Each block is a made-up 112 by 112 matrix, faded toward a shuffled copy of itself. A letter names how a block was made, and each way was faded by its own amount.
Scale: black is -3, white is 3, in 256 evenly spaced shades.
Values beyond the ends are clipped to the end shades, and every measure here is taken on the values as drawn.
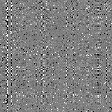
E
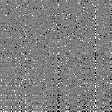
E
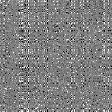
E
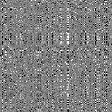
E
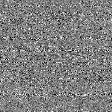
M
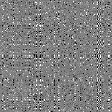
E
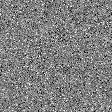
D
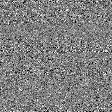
M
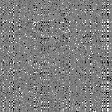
E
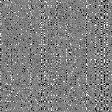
E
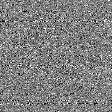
M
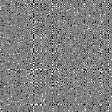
E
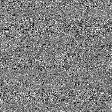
M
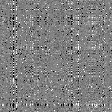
E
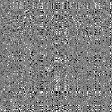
E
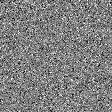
D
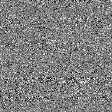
M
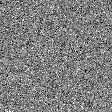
D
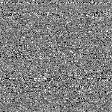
M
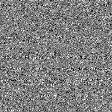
M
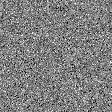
D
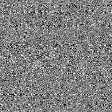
M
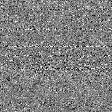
M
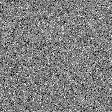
D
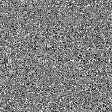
M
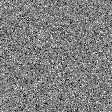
D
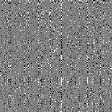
E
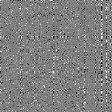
E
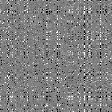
E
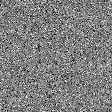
D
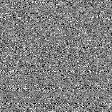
M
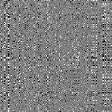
E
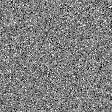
D
